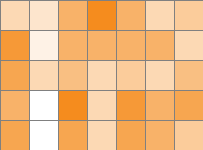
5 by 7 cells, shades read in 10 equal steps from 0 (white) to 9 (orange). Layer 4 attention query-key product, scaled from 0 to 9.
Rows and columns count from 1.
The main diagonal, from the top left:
3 1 5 3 7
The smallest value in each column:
3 0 5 3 4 3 3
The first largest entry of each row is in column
4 1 1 3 1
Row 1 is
3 2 6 9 6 3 4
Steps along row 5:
down up down up down down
